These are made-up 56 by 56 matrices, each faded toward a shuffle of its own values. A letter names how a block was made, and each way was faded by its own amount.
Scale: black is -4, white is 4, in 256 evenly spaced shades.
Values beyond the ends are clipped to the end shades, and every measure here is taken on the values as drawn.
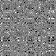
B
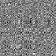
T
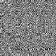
T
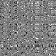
B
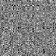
T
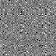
B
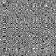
B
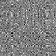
B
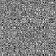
T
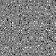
B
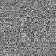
T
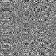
T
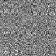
T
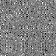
B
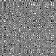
B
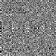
T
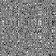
B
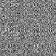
T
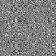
B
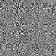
T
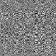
T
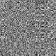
T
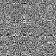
T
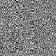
T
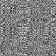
T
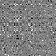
B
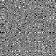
B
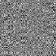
T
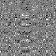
B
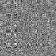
T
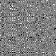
B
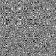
B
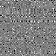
B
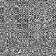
T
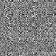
T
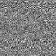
T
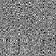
B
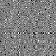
B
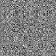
T
